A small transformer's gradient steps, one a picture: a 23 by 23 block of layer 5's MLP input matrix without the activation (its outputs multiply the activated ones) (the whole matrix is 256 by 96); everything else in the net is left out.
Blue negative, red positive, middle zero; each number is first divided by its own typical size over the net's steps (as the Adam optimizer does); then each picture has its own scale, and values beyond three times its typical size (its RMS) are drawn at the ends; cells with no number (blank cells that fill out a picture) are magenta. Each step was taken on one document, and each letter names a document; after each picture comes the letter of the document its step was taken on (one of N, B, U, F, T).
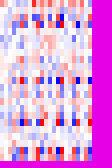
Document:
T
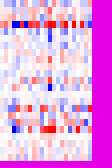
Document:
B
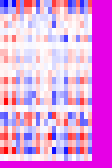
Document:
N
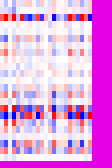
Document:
N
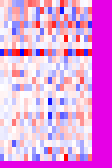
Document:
T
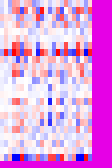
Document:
T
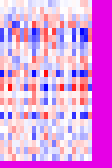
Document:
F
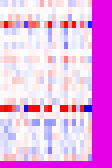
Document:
B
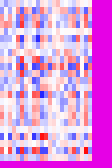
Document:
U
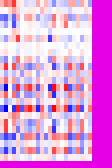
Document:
N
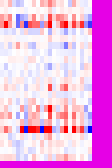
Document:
B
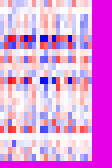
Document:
F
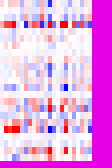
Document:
B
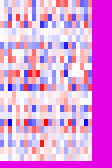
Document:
F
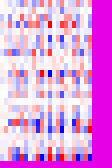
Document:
T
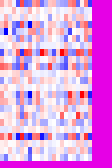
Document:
U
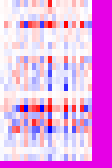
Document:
B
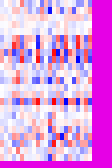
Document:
T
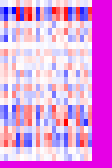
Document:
N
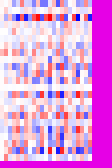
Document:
T
